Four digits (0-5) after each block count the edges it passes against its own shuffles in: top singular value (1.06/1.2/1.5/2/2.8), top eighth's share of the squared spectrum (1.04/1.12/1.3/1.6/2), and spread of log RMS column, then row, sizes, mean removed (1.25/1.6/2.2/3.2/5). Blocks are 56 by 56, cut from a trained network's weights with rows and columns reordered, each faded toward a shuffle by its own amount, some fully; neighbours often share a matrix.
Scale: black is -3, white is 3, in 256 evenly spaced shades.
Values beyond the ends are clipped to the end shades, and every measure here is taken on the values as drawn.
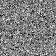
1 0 0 0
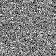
1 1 0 0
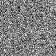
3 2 1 0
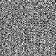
3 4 2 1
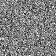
2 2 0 0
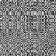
4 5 3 2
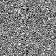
3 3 1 0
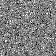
0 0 0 0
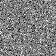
0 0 0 0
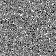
0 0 0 0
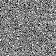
0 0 0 0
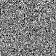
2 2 0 0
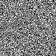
2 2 0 0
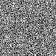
2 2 0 0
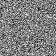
2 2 0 0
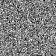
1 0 0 0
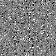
2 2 2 0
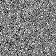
0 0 0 0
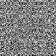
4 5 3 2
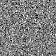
2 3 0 1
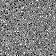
0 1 0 0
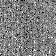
2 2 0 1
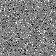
0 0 0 0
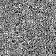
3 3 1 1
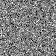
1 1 0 0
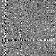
3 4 3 1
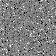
0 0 1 0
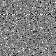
2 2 0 1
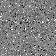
1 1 0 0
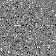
2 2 1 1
